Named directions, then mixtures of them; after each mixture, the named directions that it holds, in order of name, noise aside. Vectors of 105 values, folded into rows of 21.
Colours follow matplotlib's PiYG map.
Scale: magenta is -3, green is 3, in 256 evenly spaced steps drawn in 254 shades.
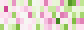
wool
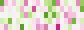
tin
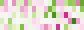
tin, wool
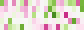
tin, wool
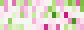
tin, wool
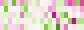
tin, wool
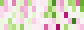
tin, wool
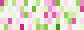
tin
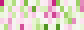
tin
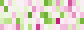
tin, wool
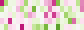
tin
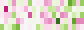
wool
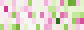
wool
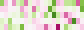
tin, wool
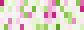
tin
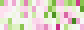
tin, wool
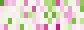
tin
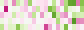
tin, wool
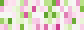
tin
